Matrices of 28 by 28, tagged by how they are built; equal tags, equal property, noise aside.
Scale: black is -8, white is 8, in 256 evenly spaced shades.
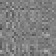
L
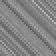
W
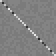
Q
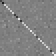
Q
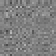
L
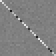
Q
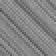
W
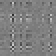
L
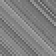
W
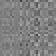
L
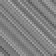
W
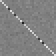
Q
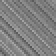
W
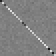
Q
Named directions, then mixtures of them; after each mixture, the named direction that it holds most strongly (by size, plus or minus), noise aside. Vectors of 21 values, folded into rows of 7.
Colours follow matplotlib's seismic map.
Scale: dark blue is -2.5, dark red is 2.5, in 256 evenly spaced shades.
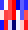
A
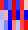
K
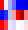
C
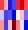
A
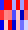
K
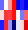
A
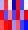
K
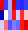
K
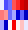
C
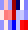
A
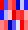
C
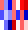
K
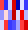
K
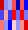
K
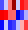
C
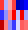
C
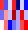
K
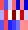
K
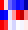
C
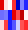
C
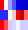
C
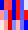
K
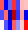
K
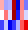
K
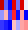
K
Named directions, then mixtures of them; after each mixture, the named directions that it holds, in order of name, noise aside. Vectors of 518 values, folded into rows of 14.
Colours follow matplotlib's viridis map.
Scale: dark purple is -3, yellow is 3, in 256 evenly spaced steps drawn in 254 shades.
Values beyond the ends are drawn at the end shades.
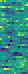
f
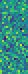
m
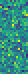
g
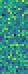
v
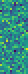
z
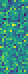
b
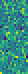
g, m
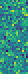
g, m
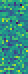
f, m, z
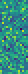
m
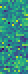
f, g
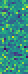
b, f, m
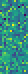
b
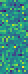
b, f, z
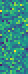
z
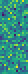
g, v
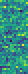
f, m, v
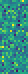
b, g, v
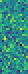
m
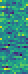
f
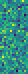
b, v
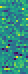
f, g, m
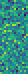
b, z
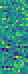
f, g, m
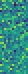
z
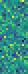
b, m, v
